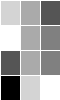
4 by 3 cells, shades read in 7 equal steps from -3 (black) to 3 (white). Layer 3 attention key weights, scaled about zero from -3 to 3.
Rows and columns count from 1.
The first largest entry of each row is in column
1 1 2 3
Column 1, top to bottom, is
2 3 -1 -3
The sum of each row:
2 4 0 2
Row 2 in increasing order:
0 1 3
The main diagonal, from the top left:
2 1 0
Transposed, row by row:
2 3 -1 -3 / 1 1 1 2 / -1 0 0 3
